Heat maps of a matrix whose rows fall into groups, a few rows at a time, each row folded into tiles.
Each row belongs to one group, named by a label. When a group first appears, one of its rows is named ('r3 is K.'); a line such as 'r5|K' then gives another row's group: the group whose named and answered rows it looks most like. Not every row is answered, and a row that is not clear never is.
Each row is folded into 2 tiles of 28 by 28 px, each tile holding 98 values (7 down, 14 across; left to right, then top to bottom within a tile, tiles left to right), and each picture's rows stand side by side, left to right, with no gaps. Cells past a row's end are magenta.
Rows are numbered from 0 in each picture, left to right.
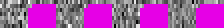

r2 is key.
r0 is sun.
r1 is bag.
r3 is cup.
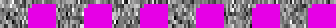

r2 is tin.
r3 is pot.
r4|cup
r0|pot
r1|key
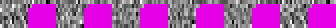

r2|sun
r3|key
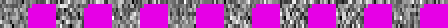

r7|sun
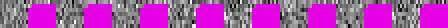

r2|cup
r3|key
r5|cup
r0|cup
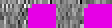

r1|key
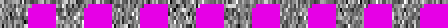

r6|bag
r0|key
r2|tin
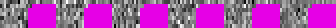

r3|bag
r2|key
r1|sun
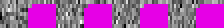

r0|cup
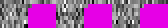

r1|cup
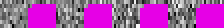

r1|cup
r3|cup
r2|key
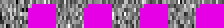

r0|cup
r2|pot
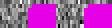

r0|sun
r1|key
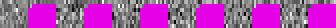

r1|bag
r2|cup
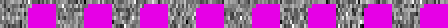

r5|bag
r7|sun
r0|sun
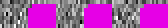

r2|pot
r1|key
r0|tin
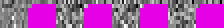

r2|bag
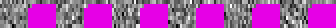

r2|key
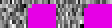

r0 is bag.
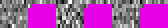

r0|bag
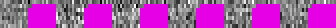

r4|sun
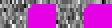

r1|bag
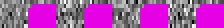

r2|pot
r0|key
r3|key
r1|cup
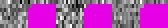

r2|sun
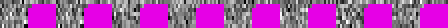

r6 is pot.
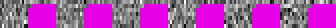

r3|tin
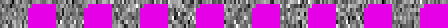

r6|bag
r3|pot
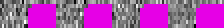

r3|cup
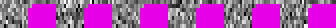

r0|pot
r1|cup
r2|pot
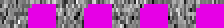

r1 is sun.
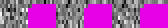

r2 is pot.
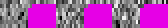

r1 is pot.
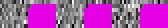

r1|tin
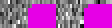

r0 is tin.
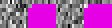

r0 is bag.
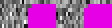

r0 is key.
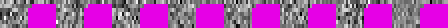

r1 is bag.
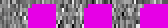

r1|tin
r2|key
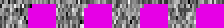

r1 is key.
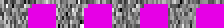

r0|cup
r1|key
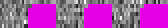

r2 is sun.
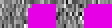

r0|key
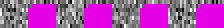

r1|tin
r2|bag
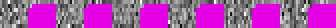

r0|tin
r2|sun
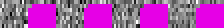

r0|key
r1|cup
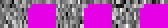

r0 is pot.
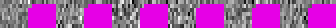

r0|sun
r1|tin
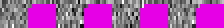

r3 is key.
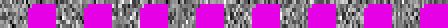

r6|pot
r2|sun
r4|pot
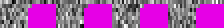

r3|cup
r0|pot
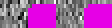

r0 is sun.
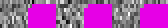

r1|pot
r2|sun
